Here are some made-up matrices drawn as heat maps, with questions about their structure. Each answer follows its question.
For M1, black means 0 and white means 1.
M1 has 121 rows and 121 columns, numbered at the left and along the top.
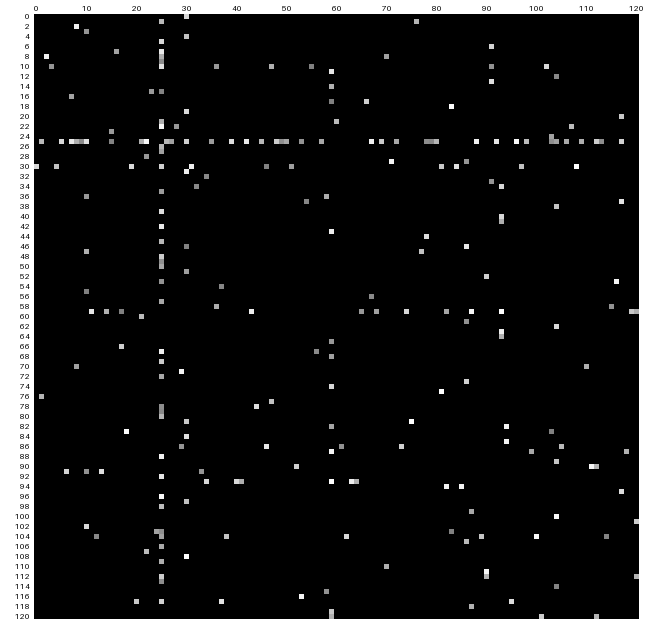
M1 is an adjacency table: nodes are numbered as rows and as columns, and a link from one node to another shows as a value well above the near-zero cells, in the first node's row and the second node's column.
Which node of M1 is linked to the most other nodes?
node 25
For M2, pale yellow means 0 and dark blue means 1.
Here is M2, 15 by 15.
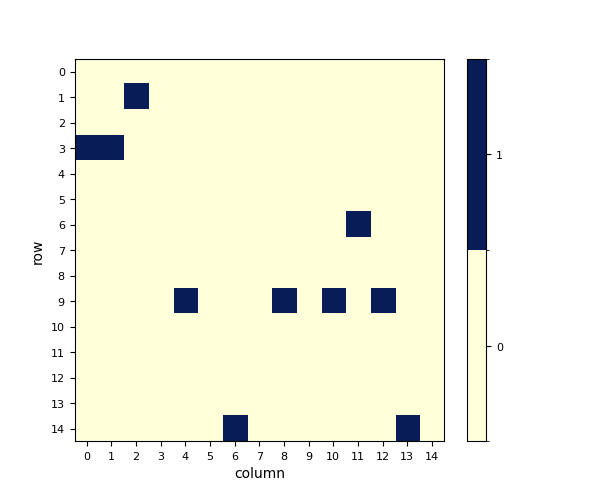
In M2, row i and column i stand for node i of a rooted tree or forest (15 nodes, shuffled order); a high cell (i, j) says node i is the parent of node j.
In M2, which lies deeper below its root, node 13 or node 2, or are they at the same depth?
node 2
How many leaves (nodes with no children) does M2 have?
10
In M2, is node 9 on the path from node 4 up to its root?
yes
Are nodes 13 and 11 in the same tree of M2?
yes
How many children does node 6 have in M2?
1
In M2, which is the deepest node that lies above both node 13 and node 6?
14
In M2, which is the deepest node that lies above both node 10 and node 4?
9
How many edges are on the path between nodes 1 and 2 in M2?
1
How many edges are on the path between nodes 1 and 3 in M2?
1
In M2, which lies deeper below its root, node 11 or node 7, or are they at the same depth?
node 11
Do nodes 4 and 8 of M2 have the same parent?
yes
